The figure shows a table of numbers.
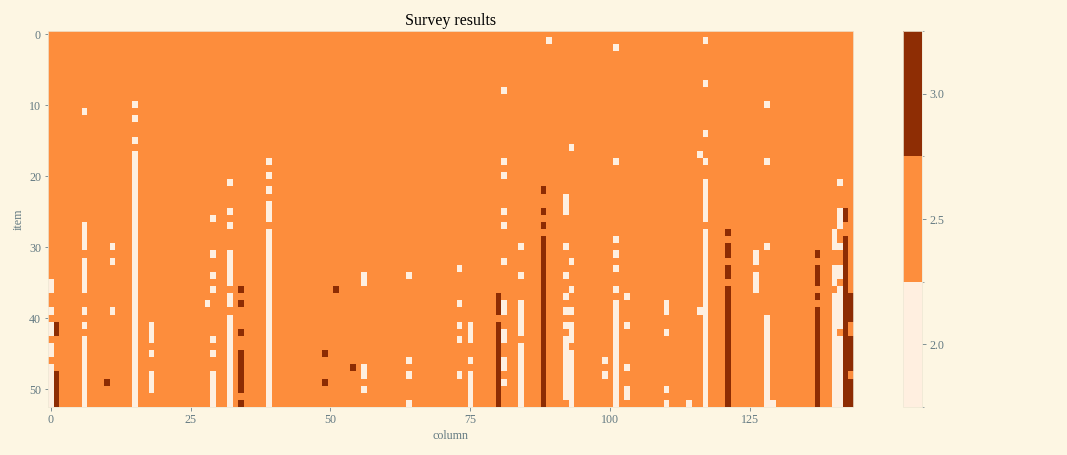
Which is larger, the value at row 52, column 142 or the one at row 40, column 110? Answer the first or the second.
the first
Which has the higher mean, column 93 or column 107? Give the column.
107
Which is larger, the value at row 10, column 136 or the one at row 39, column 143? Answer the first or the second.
the second
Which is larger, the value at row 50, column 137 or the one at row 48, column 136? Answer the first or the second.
the first
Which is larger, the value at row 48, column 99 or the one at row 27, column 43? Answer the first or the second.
the second
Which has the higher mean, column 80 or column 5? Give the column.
80
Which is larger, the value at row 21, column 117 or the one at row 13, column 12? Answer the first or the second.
the second
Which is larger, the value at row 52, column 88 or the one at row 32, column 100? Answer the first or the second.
the first
